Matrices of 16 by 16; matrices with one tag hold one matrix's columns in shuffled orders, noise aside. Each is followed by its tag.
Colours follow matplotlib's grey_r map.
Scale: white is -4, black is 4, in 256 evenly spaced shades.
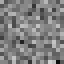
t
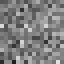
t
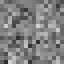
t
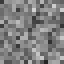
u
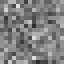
u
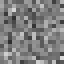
u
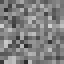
t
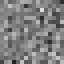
u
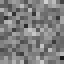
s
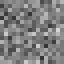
s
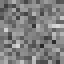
t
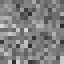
t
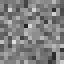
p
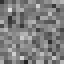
u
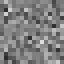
p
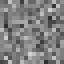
u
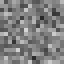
s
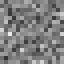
s
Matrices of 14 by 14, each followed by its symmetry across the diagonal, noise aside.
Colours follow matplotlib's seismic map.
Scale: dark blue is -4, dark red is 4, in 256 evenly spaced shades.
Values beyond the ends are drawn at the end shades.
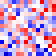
antisymmetric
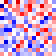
antisymmetric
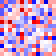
symmetric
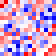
symmetric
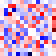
antisymmetric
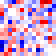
antisymmetric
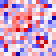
symmetric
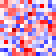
symmetric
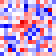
symmetric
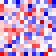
neither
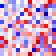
neither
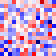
neither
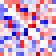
antisymmetric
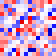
symmetric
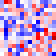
neither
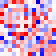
symmetric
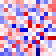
antisymmetric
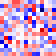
neither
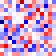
antisymmetric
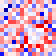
symmetric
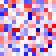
antisymmetric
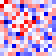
symmetric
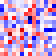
neither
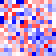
symmetric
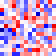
neither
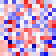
neither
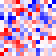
antisymmetric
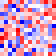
neither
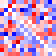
antisymmetric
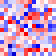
neither
